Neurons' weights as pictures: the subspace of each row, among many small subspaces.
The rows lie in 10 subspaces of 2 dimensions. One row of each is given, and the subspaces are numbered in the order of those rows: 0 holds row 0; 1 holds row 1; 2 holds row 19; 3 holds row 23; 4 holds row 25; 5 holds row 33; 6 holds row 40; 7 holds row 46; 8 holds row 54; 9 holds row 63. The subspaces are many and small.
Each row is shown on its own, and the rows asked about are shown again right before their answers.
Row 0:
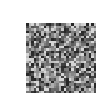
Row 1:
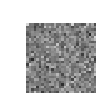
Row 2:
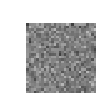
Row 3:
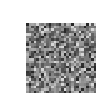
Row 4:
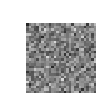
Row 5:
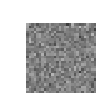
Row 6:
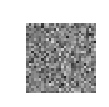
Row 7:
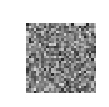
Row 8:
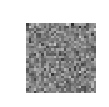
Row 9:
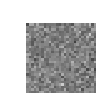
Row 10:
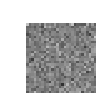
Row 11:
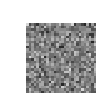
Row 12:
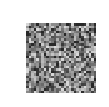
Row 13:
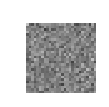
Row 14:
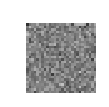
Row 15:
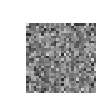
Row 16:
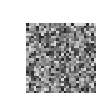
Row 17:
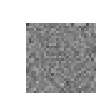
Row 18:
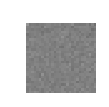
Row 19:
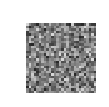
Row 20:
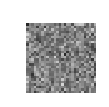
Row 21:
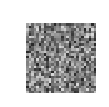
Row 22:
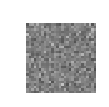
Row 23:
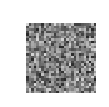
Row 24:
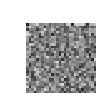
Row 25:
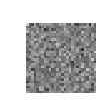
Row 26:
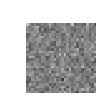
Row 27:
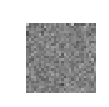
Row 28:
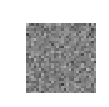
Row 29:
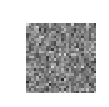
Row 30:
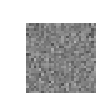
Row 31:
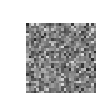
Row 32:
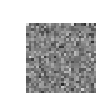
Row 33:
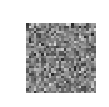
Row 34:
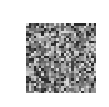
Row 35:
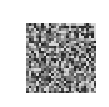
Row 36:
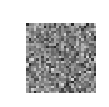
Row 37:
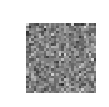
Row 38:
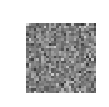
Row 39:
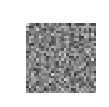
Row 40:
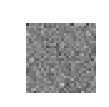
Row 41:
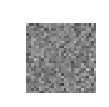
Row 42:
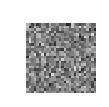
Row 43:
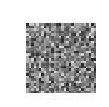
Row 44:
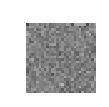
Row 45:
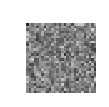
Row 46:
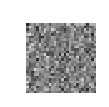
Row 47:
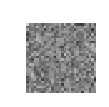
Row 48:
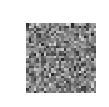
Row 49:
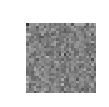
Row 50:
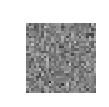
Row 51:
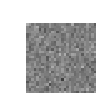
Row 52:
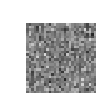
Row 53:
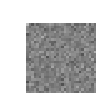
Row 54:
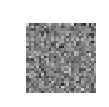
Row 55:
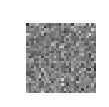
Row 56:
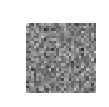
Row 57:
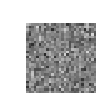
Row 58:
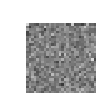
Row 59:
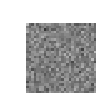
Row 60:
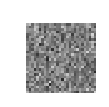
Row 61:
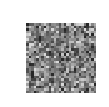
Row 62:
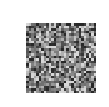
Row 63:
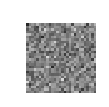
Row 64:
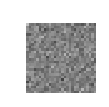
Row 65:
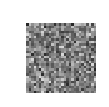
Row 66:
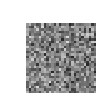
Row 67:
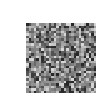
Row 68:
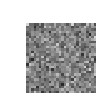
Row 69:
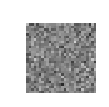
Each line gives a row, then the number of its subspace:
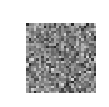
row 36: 1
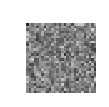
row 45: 3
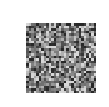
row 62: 1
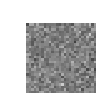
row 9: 4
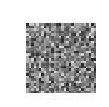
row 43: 0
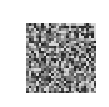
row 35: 1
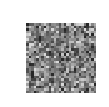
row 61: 3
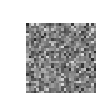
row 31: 0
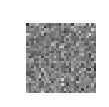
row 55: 9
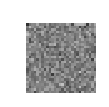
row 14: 6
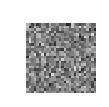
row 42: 5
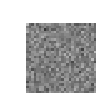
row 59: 4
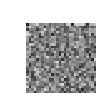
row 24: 2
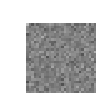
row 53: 0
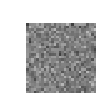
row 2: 5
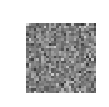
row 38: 1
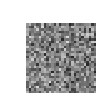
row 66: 2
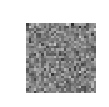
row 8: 5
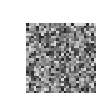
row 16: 7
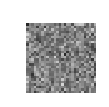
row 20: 3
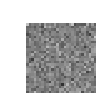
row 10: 6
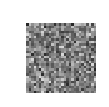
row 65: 7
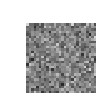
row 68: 1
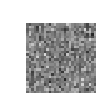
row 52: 3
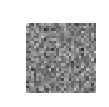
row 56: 4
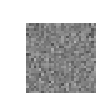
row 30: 0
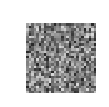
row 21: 7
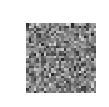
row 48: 5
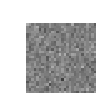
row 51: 8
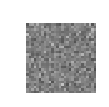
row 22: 0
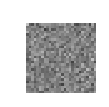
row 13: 4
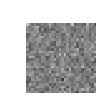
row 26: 8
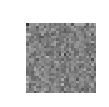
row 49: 7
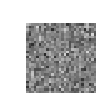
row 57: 3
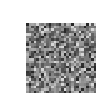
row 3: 9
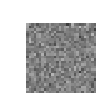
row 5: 5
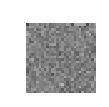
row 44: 6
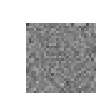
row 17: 6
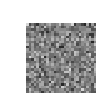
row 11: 8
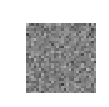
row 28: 0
